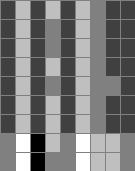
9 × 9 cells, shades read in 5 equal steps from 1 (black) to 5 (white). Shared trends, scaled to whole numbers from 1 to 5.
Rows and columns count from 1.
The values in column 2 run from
4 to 5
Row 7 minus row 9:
-1 -1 1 1 -1 -1 -1 -2 -1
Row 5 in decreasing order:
4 4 3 3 3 2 2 2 2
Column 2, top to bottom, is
4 4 4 4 4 4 4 5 5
